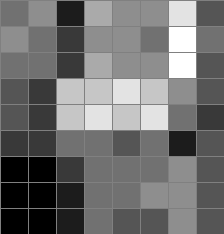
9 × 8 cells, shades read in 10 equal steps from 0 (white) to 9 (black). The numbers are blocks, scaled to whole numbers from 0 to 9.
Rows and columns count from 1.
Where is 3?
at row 1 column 4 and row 3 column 4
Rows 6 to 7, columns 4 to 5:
5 6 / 5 5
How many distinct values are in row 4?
5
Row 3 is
5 5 7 3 4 4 0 6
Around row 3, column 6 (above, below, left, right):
5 2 4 0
